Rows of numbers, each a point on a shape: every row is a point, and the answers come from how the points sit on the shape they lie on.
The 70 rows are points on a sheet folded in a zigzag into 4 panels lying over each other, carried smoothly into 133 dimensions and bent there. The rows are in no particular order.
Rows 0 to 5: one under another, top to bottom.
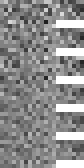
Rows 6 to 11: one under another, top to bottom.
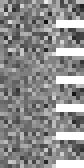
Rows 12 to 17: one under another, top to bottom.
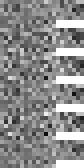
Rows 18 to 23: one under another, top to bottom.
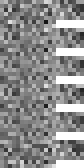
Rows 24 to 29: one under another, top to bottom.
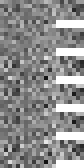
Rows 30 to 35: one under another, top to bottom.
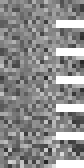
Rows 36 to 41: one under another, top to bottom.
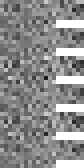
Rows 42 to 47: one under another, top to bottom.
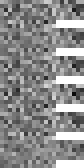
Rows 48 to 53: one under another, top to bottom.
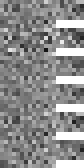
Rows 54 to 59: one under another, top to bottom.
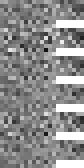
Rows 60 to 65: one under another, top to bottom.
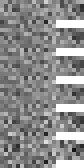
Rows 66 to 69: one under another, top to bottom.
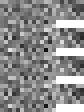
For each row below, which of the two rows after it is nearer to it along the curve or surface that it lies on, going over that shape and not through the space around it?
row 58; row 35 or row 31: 31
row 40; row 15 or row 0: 15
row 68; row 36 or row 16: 16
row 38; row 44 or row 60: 60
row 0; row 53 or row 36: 53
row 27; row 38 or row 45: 45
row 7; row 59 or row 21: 59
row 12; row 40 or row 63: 40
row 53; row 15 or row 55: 55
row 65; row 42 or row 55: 42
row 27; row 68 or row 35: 35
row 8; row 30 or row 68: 30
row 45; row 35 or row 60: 35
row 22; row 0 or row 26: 0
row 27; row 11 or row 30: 30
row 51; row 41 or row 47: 47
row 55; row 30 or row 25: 30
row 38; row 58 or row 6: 6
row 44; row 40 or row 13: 13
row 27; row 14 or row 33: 33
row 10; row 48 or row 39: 39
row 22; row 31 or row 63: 31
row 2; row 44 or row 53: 53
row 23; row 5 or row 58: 5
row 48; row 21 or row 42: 21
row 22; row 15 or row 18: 18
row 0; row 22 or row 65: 22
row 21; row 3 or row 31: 31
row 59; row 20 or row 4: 4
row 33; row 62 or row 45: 62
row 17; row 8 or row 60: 8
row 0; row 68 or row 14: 68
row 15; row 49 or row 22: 22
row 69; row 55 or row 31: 55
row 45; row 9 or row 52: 9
